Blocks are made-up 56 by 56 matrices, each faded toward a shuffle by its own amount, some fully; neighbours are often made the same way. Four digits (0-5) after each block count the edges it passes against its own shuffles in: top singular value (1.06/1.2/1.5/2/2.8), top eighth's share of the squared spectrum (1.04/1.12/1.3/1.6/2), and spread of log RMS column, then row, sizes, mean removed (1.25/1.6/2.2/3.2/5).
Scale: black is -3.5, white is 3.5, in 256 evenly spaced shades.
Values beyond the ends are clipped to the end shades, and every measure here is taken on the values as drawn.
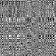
4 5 3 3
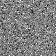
2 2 0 0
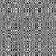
5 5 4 3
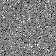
2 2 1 0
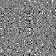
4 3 1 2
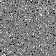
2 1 0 0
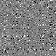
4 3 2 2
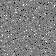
0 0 0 0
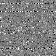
2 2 0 2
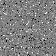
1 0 0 1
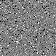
0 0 0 0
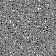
0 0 0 0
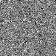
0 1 0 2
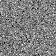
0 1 0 1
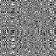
4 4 3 3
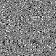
3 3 1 1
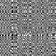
5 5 3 3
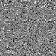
3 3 1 1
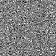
3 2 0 1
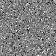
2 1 0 0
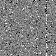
2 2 1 0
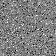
0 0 0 0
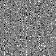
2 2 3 0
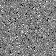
0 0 0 0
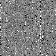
2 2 2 0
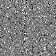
1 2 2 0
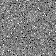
0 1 0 0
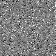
0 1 1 0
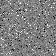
0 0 0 0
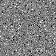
1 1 1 0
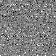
1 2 0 2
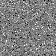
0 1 0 0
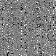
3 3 2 0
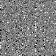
2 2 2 0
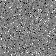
1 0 0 0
